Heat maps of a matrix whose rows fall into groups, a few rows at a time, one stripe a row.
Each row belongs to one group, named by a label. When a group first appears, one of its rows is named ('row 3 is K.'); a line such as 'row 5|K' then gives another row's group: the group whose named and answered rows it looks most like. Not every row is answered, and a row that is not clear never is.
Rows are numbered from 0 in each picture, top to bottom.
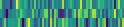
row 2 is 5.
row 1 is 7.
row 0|5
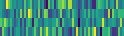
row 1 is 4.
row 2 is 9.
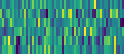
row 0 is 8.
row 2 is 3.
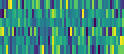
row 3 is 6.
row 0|3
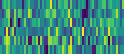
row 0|5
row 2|5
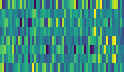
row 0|7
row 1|8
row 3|8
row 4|6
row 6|6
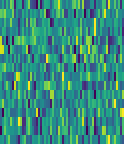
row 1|9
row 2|8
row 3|8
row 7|9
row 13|5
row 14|5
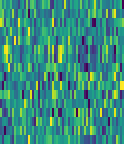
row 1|6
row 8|7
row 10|6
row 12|7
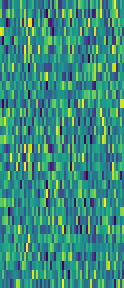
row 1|7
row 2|4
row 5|4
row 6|5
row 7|6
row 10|6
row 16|4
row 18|4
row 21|7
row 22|9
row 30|8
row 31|5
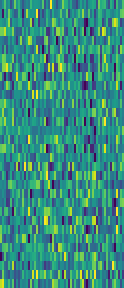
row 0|5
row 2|6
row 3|9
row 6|9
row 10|8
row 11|9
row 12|6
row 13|9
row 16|9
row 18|4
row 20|3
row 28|8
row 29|6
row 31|6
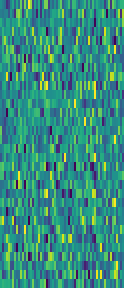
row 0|4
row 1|5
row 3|9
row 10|8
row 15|7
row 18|9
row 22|6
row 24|6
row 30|7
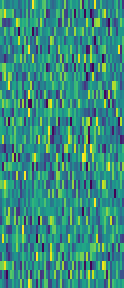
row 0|8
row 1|9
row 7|9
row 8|5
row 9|6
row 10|4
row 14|3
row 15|3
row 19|4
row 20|9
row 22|8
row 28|8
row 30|3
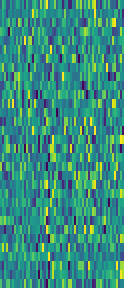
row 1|8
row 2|6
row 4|4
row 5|5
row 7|6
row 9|6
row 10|5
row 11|6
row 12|4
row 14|8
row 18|7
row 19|7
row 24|9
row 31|7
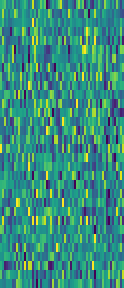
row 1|3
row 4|8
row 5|6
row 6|6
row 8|7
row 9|4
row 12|3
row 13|5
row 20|9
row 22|5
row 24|8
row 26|8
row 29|4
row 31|5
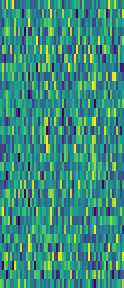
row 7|3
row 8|6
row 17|8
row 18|6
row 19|3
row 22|6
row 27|4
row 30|3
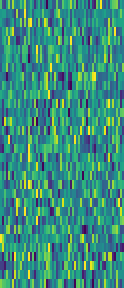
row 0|7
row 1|4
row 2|4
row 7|5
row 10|3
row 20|4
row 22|5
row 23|4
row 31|9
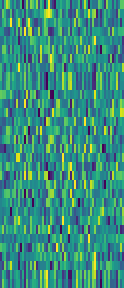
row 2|5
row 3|4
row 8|7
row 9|7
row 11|4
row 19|4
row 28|8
